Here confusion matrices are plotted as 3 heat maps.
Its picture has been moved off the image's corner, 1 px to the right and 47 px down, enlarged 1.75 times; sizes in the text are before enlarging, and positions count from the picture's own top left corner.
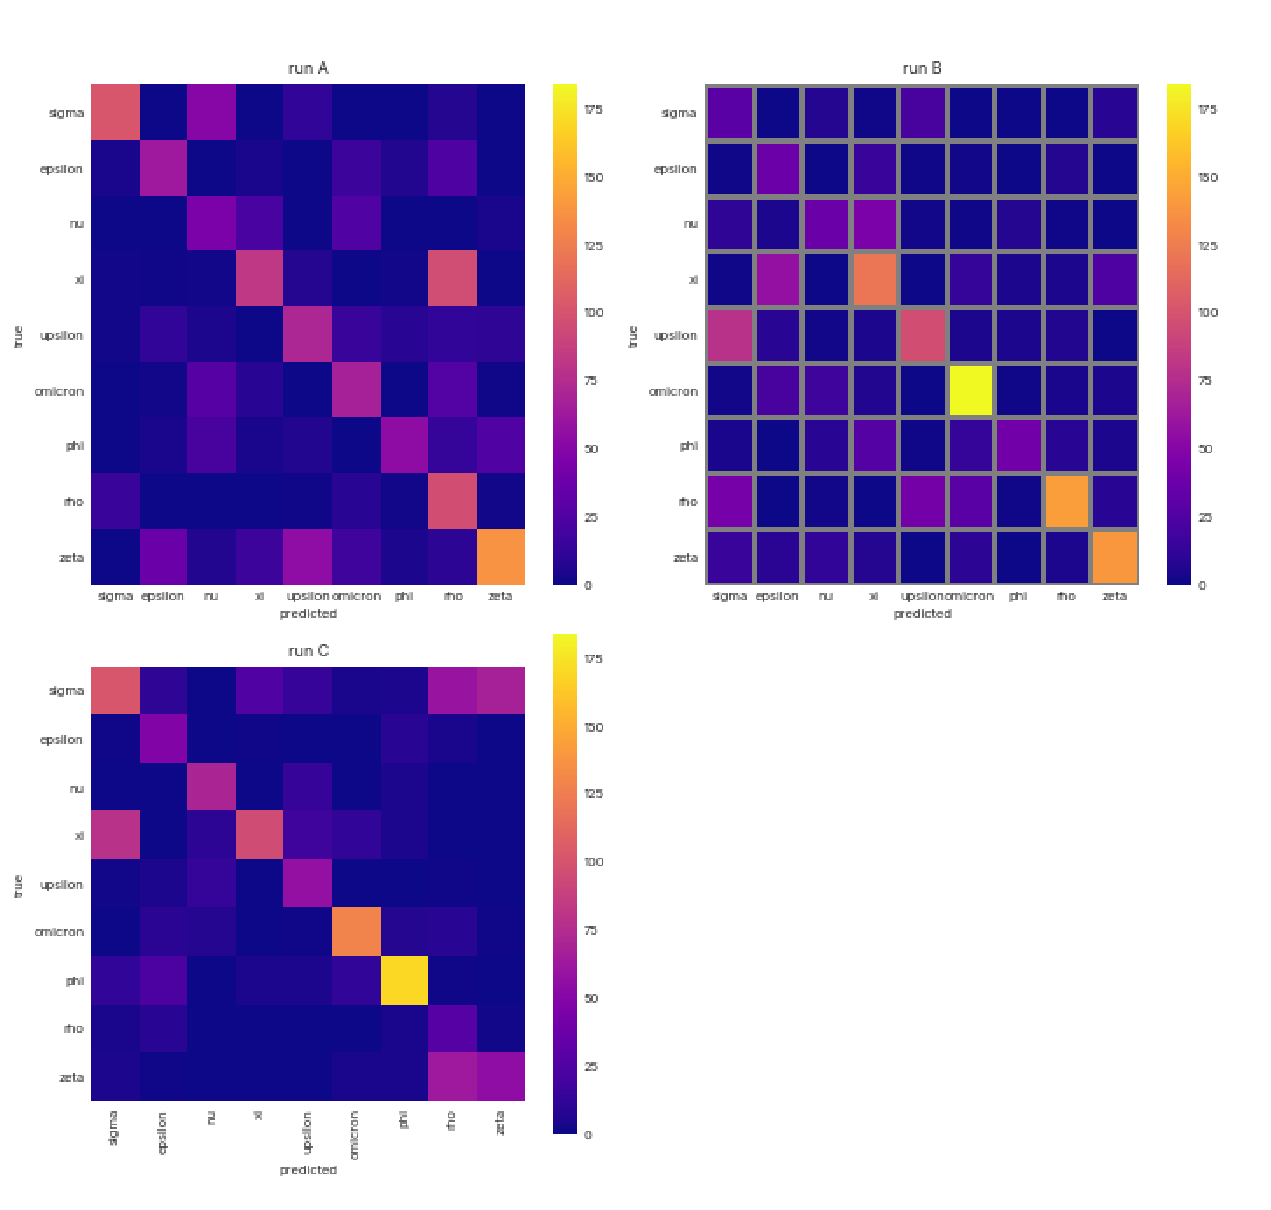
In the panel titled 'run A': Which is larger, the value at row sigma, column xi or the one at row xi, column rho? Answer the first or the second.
the second
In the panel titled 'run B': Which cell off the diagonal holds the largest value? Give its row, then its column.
upsilon, sigma
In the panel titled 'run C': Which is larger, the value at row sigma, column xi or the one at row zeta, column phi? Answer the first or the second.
the first
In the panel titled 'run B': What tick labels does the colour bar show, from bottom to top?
0, 25, 50, 75, 100, 125, 150, 175
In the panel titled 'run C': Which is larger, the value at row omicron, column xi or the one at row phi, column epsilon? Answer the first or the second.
the second
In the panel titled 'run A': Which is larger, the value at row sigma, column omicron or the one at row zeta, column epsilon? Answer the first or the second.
the second
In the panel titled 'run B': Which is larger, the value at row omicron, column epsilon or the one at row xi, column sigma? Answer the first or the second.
the first
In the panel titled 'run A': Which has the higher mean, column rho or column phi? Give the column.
rho
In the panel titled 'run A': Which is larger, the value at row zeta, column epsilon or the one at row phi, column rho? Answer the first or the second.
the first
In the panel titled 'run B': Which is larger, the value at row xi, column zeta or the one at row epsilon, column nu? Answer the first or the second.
the first
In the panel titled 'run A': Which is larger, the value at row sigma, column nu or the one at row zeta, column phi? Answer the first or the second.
the first
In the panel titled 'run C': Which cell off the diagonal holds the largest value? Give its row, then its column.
xi, sigma
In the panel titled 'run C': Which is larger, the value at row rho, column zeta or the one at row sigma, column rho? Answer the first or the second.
the second
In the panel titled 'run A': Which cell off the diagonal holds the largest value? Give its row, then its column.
xi, rho
